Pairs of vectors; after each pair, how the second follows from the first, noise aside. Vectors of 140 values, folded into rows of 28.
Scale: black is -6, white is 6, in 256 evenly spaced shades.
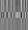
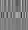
copied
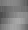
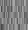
shuffled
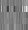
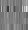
copied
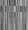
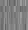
shrunk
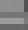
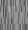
shuffled
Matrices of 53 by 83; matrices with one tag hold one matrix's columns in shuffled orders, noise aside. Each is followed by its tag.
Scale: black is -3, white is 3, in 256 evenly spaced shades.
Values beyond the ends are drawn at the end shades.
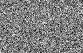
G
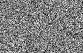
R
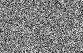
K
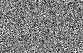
K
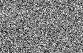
G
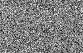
G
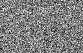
G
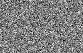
K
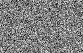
K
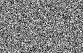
R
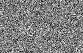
K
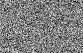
K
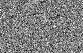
R
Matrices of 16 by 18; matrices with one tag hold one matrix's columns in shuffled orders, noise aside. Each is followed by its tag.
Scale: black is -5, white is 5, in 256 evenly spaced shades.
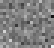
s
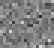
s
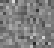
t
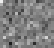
t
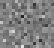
s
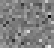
s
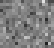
t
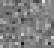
t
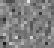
t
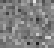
t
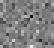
s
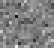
s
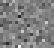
s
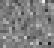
t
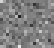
s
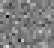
s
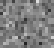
t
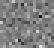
s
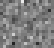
t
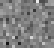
t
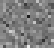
s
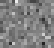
t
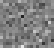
s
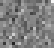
t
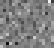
t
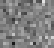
t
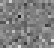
s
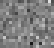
t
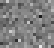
s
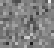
t
